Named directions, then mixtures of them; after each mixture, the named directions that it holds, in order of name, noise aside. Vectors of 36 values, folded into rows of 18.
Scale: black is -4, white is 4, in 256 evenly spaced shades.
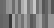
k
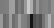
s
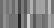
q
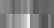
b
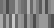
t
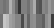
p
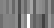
b, q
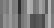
p, q, s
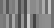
q, t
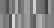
k, t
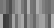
p, t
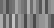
t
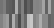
q, s, t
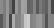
b, k, s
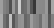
k, p, q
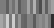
p, t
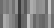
p, q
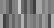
k, p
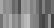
b, p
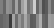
k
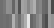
b, k, q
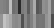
p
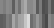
b, k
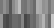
b, p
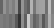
q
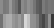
b, p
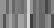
b, s, t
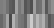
s, t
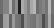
k, p, q
